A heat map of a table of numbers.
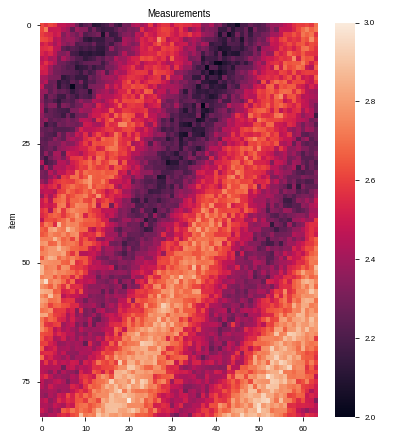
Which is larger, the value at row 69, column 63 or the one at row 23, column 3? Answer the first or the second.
the first
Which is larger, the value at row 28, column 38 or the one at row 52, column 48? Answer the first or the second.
the second
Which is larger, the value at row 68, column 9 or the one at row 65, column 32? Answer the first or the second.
the second
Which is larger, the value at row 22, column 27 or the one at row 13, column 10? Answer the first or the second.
the first
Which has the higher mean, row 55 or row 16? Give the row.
55
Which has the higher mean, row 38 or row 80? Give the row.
80
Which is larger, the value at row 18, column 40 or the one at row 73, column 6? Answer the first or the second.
the second
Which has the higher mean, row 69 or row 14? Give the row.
69
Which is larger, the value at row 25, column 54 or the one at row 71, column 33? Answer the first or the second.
the first
